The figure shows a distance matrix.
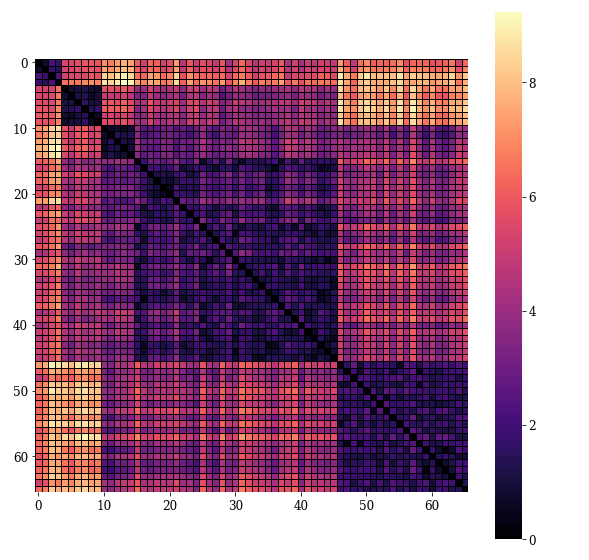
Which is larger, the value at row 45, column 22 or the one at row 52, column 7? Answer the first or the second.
the second
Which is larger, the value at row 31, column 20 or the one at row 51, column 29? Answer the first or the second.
the second
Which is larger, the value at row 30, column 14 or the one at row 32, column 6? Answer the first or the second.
the second
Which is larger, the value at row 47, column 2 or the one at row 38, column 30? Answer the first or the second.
the first
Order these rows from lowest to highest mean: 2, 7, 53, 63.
63, 53, 7, 2
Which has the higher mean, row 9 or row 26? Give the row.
9
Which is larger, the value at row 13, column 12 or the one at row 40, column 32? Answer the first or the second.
the second
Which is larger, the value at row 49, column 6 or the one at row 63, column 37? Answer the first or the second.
the first
